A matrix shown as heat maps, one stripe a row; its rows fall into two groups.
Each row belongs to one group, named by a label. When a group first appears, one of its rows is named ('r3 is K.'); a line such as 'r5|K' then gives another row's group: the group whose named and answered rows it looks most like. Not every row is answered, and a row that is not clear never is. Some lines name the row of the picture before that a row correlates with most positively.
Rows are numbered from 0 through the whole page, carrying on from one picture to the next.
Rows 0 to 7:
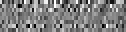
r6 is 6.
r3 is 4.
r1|4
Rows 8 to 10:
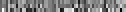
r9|6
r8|6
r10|6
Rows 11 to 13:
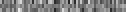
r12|6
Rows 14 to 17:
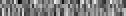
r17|6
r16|6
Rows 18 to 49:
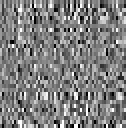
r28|6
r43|4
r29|6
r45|6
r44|4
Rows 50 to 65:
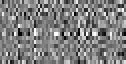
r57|4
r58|4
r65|6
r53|6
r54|6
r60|4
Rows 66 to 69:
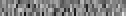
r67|6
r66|4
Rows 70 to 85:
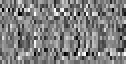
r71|6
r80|4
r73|4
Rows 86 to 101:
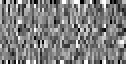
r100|6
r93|4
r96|6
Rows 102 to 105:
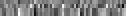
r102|4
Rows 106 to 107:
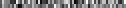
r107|4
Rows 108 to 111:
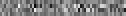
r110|4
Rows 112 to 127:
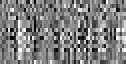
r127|4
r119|6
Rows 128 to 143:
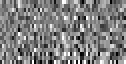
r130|6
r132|4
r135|4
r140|4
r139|6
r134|4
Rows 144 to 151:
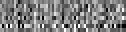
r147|4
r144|4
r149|4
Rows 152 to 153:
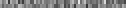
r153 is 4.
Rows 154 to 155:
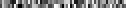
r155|4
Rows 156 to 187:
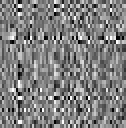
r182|4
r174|4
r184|4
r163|6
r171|4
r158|4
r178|6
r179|4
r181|4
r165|6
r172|4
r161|6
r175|4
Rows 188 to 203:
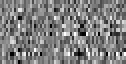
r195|6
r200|4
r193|6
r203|4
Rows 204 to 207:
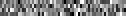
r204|4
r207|6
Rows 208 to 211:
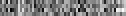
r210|6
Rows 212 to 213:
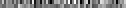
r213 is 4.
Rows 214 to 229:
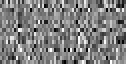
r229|4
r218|4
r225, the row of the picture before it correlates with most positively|213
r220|4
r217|4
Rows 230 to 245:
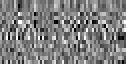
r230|4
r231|4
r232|4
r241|4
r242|6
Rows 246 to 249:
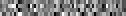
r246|4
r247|6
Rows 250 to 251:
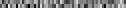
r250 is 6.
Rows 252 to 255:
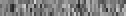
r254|6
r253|6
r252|4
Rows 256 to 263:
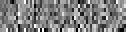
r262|4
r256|6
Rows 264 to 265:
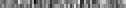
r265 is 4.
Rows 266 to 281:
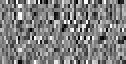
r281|4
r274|6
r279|6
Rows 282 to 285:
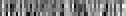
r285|6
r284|6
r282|6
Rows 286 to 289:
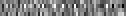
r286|4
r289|6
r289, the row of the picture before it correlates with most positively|285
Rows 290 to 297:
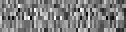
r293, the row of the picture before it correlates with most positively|288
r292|4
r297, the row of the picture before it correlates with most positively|287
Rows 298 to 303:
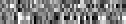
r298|4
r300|4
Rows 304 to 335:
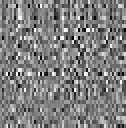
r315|4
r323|6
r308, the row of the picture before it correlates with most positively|301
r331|6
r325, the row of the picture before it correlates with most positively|300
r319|6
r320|4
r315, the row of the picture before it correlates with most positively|298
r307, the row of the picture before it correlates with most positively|301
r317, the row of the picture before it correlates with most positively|303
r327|4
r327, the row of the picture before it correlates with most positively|298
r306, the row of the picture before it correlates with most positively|301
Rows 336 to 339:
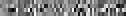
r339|4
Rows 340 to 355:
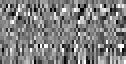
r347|6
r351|6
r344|4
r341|6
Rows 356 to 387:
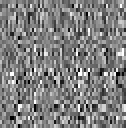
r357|6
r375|4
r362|6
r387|4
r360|6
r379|4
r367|4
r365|4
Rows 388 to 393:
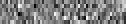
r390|6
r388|6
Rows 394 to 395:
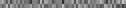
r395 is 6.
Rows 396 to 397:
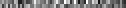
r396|4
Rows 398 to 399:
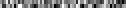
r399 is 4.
